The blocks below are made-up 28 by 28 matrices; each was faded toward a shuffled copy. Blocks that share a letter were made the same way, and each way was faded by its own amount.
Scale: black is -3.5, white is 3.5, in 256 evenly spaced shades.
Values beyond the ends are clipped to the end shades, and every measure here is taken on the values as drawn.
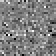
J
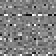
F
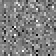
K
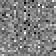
K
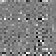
F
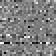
J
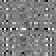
F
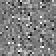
K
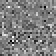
J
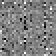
K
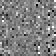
K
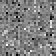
K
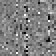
K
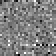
J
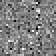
K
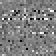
J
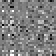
F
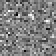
J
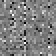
K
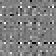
F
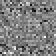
J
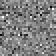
J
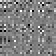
F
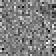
K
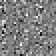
K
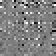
F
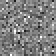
K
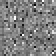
K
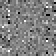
K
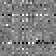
F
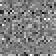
J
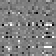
F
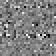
J
